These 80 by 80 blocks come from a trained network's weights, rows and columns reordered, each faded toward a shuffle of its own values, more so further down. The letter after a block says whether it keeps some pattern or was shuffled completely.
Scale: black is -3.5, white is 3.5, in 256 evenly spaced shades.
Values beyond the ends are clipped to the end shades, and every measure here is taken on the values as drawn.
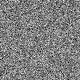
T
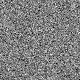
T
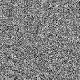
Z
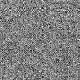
Z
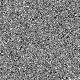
T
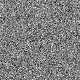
T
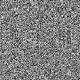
Z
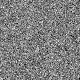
T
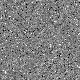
T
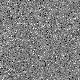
T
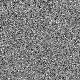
T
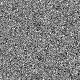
T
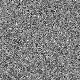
Z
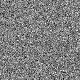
T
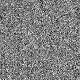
Z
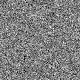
T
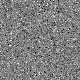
T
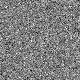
T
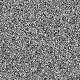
T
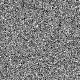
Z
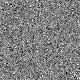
T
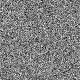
T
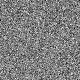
T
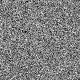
T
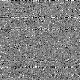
Z
